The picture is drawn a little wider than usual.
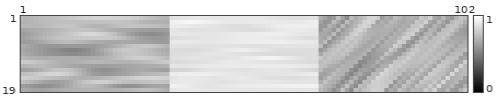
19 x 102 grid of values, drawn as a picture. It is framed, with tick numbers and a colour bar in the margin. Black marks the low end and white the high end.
The table splits into one row of 3 panels. Panel 1,1: high, streaked across. Panel 1,2: very high, streaked across, faint in contrast. Panel 1,3: high, slanting up to the right.
